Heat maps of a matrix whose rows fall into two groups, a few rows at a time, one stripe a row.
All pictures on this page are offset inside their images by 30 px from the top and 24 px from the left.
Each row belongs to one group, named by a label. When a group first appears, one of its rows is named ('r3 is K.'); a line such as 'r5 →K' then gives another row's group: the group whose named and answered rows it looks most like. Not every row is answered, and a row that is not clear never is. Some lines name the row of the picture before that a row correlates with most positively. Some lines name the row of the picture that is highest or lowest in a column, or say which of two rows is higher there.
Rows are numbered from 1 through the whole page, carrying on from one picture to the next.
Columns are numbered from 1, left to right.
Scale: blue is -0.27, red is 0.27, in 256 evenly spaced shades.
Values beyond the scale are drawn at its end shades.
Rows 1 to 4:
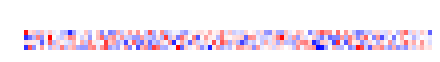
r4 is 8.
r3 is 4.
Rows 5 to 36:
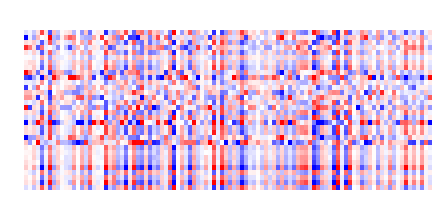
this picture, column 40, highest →14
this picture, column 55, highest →23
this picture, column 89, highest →23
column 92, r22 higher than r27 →No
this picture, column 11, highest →6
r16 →8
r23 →8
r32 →4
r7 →4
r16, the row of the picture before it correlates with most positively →2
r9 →4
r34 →4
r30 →4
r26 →8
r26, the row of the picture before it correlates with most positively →2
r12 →4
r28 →4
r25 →4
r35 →4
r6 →8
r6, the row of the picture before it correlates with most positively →2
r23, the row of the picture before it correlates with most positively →2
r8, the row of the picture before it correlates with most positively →1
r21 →4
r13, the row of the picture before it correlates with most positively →1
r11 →4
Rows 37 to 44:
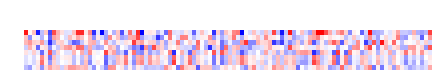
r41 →4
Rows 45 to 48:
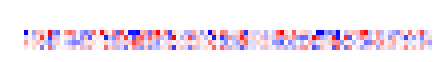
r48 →4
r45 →8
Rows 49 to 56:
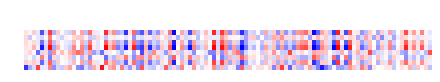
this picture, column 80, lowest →56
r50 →8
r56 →8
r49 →4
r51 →4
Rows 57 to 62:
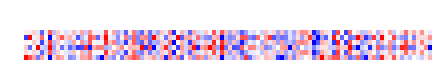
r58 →8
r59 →4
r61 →4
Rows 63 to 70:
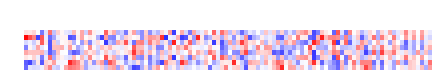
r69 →8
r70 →8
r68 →4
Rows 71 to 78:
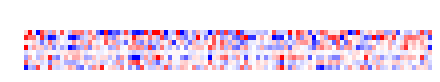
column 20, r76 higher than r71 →Yes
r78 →8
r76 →8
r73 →4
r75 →8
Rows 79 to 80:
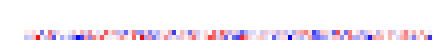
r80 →8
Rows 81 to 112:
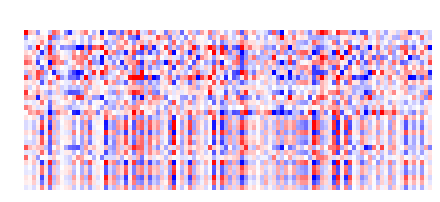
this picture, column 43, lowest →87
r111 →4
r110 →4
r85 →4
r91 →4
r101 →4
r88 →4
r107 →4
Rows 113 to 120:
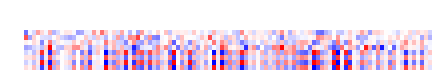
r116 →8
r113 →8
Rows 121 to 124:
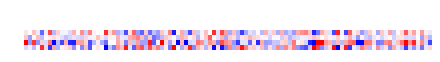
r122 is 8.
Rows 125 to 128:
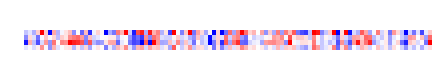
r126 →8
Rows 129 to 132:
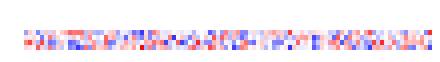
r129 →8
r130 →4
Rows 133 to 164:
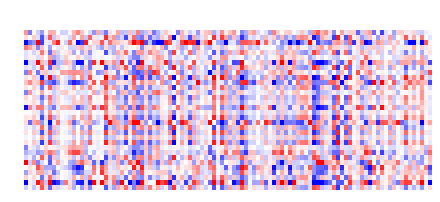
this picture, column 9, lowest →163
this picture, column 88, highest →143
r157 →8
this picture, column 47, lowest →141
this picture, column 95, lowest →151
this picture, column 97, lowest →135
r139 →8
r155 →4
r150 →4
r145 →8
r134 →4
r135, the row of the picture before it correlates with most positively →132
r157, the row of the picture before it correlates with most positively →129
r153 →4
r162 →4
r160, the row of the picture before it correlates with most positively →132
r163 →8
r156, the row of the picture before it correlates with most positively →129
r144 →4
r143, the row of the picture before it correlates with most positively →131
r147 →4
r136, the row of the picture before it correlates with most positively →131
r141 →8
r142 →4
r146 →4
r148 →8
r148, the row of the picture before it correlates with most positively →131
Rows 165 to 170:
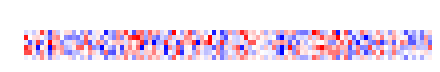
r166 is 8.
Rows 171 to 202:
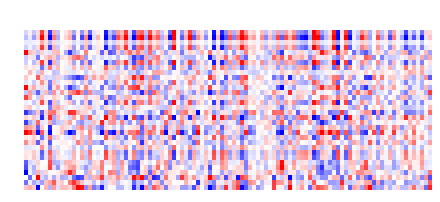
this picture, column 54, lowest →200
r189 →8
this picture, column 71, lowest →172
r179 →8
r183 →8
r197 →8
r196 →4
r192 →4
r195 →4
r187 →8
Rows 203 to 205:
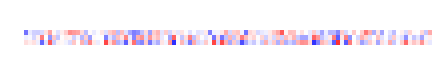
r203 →8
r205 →4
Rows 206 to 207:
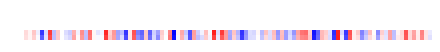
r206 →4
